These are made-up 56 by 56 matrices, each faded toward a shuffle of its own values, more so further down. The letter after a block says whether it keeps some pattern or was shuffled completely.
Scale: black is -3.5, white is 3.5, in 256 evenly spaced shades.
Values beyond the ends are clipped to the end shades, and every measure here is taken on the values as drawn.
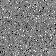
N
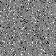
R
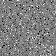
N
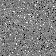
N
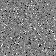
N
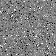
N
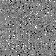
R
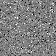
N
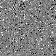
R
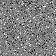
N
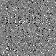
R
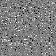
R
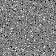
N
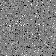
R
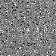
R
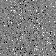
R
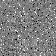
R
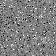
R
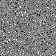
N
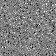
N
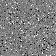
N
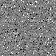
R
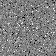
N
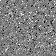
N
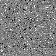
R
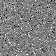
N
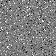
N
